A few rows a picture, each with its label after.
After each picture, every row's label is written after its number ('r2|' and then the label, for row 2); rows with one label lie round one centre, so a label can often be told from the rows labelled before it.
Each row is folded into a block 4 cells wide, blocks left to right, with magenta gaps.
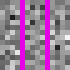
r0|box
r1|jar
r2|jar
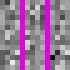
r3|box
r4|jar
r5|box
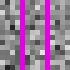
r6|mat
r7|box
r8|jar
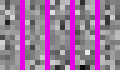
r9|jar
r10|jar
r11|mat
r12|mat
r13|jar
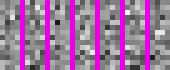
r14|jar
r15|mat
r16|jar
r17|box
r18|box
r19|mat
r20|box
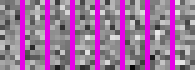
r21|jar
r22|jar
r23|mat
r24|mat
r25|mat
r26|mat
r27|box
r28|mat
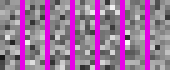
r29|box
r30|jar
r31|box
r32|mat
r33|mat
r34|jar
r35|jar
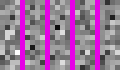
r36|box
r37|jar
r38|box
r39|mat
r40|box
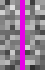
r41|mat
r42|mat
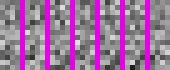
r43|jar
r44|jar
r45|mat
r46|jar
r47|mat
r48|mat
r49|box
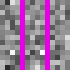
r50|mat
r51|box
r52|jar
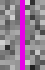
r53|jar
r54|mat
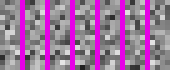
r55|box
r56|box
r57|box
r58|mat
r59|box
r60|mat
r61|jar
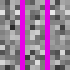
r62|mat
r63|box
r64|mat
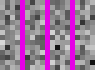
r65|jar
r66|box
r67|jar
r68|jar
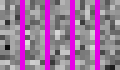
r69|jar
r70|jar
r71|box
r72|jar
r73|mat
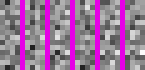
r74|mat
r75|jar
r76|box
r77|mat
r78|box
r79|box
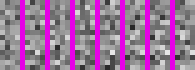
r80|jar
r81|mat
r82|jar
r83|mat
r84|mat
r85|box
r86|box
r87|box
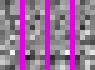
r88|mat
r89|box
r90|box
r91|box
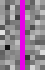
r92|jar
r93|box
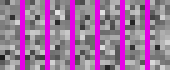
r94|box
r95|box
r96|jar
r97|box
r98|mat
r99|jar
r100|jar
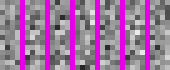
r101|jar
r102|box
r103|box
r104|mat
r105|jar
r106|box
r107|jar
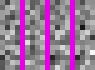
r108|box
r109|jar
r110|box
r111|box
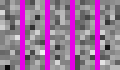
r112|mat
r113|box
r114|jar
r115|box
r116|jar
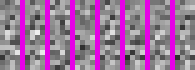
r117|box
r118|box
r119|mat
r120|jar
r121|box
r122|box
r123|box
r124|box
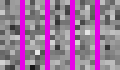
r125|mat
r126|mat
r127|jar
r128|jar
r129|jar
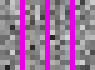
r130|mat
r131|jar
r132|jar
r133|mat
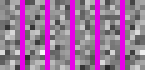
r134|box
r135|box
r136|jar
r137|mat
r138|mat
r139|box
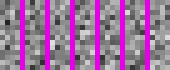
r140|jar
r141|mat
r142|jar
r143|box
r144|box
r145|mat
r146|jar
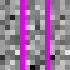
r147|box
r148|mat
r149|box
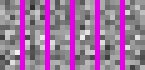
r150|box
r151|jar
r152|jar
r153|box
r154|jar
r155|mat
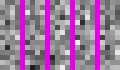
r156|jar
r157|mat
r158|box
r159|jar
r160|jar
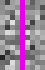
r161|box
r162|jar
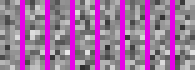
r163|jar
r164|box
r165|box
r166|mat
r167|jar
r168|jar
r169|box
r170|box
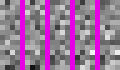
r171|mat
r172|mat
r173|box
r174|box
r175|box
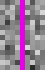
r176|jar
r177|mat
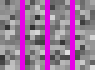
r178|box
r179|box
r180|box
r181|jar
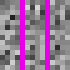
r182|box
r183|jar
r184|jar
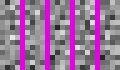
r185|mat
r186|jar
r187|box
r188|mat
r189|box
